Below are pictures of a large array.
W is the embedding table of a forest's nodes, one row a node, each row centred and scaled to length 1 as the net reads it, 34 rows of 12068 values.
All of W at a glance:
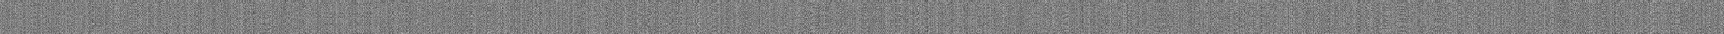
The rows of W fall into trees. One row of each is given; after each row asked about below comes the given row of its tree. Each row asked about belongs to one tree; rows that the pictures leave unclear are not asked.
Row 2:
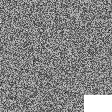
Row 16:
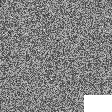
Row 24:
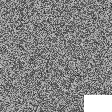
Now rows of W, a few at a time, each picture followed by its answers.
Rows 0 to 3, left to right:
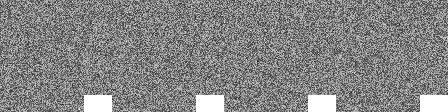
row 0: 2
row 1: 2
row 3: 24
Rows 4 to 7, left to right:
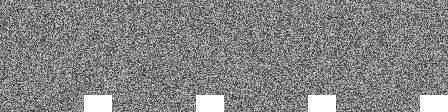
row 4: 16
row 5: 24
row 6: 2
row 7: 16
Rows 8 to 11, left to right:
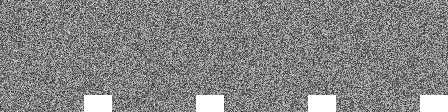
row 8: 16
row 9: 2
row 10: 16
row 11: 2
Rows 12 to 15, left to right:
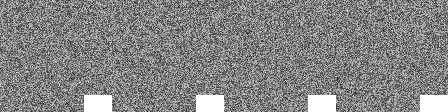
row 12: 24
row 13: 24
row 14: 2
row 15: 16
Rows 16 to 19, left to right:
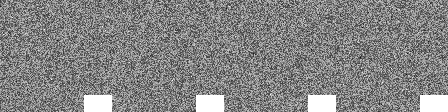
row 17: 24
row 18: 2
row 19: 2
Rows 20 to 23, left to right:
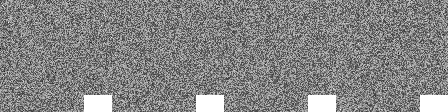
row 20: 16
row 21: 2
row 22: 16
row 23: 24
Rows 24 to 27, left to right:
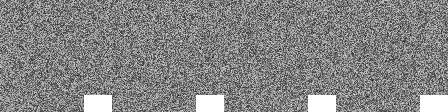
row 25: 16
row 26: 2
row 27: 2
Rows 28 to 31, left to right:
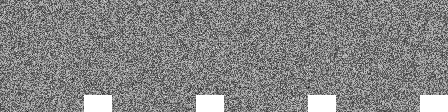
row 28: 16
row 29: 24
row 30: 2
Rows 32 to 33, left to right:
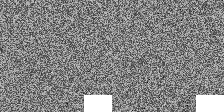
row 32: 24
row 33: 24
